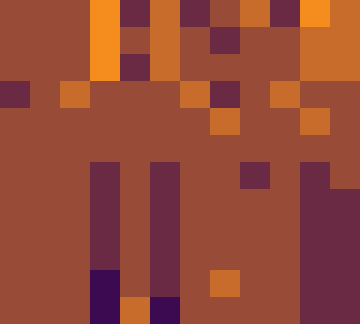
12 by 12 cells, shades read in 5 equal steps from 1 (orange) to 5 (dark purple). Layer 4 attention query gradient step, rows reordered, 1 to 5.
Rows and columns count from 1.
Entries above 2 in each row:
7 8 8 9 10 12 12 12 12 12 11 11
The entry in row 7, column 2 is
3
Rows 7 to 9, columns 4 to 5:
4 3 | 4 3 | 4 3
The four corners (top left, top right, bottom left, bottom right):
3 2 3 4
